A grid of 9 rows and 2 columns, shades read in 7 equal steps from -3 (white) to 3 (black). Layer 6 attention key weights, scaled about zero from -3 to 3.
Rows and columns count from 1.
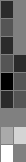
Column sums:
7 2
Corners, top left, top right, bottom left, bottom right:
2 0 -3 0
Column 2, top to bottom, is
0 0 0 2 1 1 0 -2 0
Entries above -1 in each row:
2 2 2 2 2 2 2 0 1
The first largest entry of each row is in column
1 1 1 2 1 1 1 1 2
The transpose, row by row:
2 1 2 1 3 2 0 -1 -3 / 0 0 0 2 1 1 0 -2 0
